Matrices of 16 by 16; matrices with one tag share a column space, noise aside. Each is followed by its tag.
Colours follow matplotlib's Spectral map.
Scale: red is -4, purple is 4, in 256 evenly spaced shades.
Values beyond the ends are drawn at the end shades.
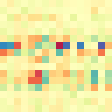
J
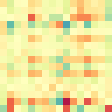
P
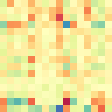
P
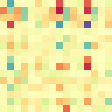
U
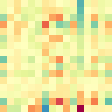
P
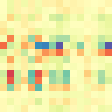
J
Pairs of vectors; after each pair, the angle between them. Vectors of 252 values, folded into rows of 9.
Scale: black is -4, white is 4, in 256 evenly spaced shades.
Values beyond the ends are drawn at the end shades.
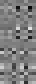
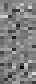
partly opposed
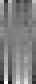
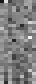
partly opposed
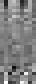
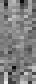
nearly parallel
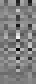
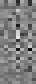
nearly parallel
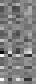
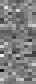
partly aligned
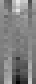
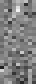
partly aligned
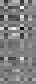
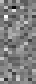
partly aligned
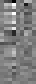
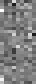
partly opposed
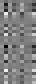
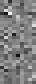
partly opposed
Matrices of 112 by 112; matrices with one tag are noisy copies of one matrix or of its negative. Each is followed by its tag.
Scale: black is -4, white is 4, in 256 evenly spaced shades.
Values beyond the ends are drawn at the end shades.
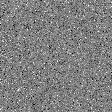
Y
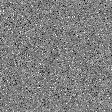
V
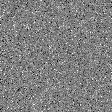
Y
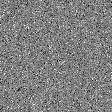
Y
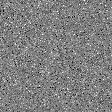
V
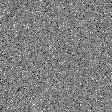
Y
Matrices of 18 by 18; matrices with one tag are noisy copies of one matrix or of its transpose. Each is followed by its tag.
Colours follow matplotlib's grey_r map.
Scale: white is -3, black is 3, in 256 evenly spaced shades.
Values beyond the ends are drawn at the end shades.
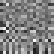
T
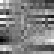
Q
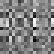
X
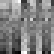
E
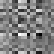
X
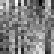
Q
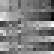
E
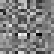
X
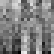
E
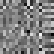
T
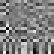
T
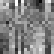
Q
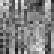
Q
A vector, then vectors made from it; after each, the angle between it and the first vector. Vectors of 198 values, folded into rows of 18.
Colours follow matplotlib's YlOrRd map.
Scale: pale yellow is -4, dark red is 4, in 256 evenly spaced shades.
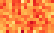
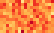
nearly parallel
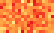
nearly parallel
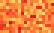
partly opposed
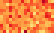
partly opposed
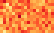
orthogonal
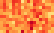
nearly parallel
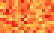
partly opposed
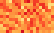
partly aligned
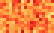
nearly parallel
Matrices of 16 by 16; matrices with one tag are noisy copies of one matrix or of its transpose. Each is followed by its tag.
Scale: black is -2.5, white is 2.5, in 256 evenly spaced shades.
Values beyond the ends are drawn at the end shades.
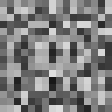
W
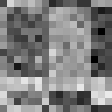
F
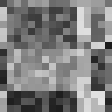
F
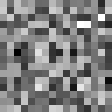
W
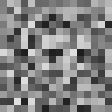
W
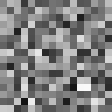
W
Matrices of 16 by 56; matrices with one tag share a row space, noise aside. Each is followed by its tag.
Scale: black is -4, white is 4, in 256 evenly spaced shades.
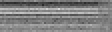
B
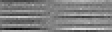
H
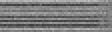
B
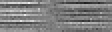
H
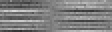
H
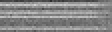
B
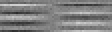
H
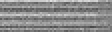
B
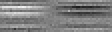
H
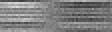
H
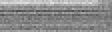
B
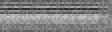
B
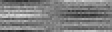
H
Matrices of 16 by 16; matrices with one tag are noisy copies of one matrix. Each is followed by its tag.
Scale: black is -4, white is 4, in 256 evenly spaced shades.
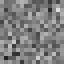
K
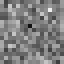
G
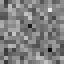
G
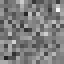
K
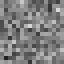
K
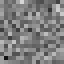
K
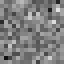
K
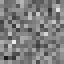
K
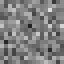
G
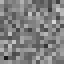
K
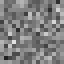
K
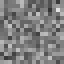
K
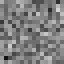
K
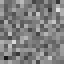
K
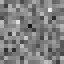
G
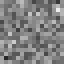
K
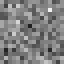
G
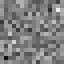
K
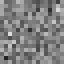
K
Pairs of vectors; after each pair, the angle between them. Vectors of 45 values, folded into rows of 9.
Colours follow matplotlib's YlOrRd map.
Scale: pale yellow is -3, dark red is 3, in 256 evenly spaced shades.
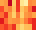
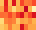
partly opposed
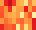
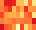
nearly parallel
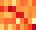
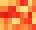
partly aligned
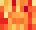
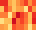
partly opposed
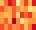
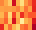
partly aligned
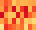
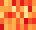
nearly opposite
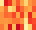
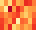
orthogonal
